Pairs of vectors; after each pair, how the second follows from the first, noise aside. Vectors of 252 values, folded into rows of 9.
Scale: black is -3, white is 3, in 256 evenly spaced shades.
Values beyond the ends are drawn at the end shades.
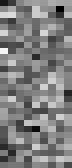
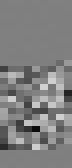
partly zeroed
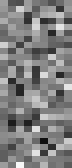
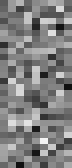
negated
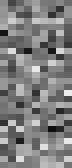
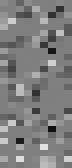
partly zeroed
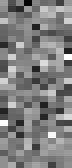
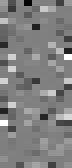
partly zeroed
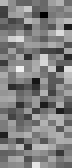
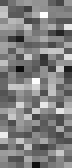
negated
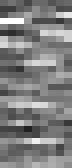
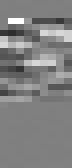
partly zeroed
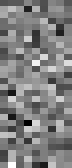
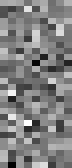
negated
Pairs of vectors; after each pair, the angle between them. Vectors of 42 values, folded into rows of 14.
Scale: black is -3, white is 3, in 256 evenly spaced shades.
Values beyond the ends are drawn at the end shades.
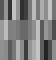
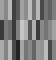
partly opposed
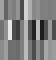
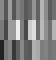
partly opposed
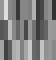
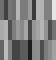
nearly opposite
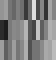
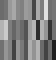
nearly opposite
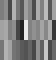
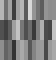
partly opposed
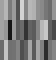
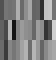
partly opposed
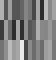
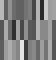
nearly parallel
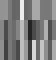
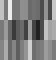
orthogonal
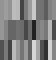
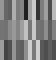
orthogonal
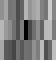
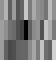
nearly parallel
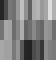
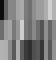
nearly parallel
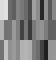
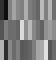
nearly opposite
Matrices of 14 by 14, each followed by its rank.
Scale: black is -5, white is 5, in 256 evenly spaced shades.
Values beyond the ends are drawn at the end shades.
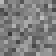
full rank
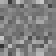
three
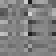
two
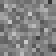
full rank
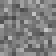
full rank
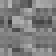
two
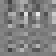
two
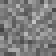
full rank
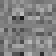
three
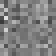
three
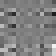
two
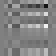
one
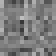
three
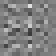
two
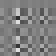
one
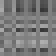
one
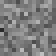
full rank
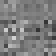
three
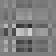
one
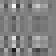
one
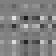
one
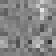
three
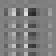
one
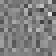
three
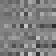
two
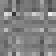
two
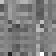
three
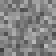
full rank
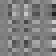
one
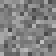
full rank
